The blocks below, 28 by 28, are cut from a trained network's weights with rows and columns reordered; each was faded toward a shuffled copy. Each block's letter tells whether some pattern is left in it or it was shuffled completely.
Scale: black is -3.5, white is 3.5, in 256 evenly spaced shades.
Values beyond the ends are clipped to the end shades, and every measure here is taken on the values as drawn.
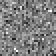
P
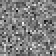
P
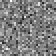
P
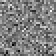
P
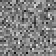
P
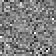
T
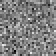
P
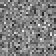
P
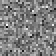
P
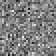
T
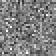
P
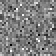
P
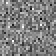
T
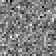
P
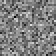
P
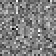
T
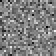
P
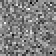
P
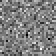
P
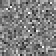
P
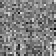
T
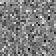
P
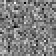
T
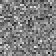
T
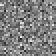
T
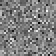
T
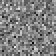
P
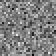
P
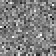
P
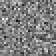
P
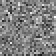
T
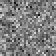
T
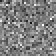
P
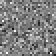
P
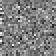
T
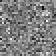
T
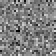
T
